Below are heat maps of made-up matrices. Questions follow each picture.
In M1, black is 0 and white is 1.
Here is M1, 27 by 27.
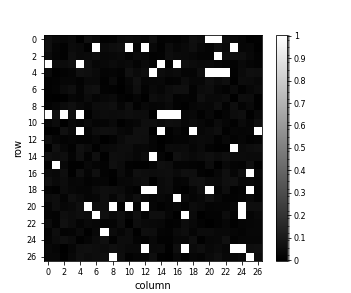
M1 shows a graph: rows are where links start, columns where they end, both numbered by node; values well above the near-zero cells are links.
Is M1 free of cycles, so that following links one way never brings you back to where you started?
yes
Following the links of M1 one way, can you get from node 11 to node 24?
yes
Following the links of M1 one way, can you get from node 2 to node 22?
no
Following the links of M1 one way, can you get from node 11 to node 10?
yes
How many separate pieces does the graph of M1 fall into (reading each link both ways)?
1
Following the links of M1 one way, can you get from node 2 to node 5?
no
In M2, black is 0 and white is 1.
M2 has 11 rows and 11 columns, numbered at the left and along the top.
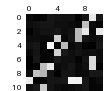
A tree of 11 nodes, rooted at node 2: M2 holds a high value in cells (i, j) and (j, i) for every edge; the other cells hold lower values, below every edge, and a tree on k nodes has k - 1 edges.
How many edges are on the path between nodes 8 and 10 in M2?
2
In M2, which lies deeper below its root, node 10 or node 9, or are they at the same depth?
node 9
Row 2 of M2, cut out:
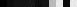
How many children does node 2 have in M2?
3
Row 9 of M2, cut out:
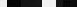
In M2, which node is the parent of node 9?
7
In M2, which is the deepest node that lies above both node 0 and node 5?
7
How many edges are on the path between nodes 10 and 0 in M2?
4
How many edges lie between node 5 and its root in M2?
4
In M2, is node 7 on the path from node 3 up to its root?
yes
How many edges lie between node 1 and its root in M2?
2
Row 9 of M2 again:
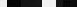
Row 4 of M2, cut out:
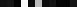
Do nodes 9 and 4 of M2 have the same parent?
no
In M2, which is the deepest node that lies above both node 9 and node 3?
7
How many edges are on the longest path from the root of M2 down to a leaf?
4
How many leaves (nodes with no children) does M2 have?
5
